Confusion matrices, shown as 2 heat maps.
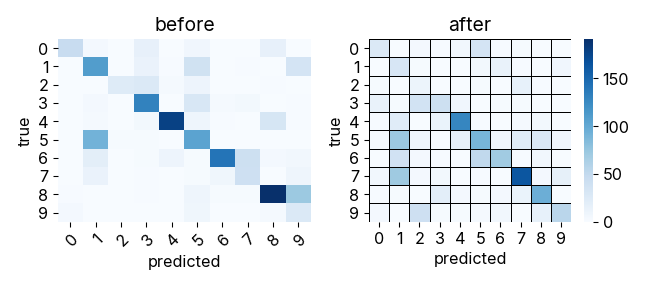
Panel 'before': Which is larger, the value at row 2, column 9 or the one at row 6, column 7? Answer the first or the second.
the second
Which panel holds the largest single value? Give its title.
before
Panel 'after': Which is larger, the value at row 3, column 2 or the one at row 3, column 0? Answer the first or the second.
the first
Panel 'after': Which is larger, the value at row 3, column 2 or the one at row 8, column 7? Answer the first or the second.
the first
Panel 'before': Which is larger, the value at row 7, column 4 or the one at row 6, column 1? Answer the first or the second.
the second
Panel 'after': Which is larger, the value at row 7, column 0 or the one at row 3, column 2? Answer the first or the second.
the second
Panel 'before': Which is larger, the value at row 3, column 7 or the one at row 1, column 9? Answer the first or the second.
the second
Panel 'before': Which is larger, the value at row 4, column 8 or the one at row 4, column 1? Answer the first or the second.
the first
